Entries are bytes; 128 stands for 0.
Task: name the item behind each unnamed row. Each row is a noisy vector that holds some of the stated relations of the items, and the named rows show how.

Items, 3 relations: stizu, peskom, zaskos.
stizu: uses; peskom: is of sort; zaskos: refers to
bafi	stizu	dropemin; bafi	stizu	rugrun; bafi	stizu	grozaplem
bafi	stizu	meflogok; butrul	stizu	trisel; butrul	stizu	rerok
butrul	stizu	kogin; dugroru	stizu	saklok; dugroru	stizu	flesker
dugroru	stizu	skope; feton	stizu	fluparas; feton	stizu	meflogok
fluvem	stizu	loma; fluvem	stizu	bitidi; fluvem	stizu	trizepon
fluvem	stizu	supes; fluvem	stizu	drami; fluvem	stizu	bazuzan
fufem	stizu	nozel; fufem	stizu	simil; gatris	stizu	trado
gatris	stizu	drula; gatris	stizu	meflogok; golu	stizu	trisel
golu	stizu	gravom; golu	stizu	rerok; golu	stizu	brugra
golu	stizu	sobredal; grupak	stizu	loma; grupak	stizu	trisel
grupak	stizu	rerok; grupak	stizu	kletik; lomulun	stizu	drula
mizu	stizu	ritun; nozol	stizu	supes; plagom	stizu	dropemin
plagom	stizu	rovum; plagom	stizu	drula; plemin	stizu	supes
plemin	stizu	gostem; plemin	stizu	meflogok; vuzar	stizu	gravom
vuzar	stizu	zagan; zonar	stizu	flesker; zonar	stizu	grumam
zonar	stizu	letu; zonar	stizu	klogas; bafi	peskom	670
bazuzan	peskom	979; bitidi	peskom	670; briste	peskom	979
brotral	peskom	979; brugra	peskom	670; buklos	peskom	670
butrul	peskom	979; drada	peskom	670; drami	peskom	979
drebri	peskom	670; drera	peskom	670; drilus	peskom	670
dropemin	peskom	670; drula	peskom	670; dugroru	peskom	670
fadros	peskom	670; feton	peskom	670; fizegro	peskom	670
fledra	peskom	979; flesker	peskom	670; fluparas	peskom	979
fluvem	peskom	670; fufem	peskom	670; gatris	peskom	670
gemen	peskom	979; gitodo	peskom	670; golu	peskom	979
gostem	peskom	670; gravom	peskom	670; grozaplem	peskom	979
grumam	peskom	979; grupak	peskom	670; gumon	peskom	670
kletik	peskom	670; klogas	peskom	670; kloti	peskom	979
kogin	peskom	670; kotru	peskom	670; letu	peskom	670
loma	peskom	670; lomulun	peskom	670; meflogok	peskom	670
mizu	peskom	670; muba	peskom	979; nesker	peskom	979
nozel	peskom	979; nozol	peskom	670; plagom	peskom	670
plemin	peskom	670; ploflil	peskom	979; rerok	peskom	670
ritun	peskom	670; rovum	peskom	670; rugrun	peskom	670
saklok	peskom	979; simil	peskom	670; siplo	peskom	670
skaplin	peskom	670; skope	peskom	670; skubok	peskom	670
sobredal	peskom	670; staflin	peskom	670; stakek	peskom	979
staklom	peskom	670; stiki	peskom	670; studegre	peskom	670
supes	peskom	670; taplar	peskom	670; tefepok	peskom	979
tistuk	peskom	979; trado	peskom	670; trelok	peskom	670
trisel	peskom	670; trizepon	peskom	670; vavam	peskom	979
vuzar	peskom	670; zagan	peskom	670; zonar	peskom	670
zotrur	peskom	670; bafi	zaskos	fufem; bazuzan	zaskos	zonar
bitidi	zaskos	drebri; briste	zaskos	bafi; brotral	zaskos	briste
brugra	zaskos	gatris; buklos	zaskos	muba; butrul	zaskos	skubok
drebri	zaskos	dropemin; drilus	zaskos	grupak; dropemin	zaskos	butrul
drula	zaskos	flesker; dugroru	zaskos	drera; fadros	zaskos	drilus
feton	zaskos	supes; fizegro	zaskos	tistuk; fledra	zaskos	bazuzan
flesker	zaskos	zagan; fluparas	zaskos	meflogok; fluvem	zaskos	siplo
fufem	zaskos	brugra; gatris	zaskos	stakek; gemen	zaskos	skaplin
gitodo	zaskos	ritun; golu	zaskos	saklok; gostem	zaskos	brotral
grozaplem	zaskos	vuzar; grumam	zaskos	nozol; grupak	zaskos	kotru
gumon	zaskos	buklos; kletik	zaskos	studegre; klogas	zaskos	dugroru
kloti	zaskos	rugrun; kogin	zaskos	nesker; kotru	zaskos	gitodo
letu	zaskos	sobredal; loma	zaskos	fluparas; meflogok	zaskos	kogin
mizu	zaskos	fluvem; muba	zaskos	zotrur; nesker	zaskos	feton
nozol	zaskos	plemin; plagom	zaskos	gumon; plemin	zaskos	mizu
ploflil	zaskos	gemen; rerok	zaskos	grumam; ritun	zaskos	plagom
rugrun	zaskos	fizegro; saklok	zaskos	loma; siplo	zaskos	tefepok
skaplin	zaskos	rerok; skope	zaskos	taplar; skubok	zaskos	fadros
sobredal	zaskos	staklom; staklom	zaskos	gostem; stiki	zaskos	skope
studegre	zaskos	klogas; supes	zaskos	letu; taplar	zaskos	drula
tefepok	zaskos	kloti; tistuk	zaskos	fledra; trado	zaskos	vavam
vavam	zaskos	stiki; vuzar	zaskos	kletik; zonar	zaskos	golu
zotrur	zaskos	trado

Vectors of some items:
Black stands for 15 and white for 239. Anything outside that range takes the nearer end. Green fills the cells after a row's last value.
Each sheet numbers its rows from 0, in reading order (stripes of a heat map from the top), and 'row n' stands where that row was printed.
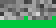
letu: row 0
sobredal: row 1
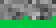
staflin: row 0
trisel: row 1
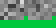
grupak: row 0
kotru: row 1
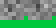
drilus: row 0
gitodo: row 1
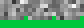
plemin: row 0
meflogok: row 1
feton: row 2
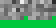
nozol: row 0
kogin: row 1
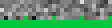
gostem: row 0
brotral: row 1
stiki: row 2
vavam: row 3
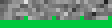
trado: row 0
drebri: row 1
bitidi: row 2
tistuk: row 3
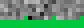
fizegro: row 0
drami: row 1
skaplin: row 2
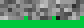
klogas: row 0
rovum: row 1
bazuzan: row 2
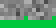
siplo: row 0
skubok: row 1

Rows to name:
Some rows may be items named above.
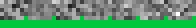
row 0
butrul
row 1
zotrur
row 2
butrul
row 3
fizegro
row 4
rovum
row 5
rerok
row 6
supes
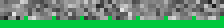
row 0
bafi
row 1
skope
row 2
lomulun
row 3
butrul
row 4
fluparas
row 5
siplo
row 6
flesker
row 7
grumam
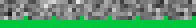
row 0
zonar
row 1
plagom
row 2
nozol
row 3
vuzar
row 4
brugra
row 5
vavam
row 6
muba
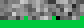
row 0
gatris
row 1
nesker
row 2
drami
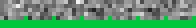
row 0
feton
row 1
trizepon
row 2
fluvem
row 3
simil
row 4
rugrun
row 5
simil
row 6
dropemin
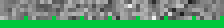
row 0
skaplin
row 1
kletik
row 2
drula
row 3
loma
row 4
feton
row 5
mizu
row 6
nozel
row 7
staklom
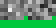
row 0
grozaplem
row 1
butrul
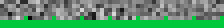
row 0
saklok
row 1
drami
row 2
ritun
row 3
golu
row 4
fufem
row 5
dugroru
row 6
fizegro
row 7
stakek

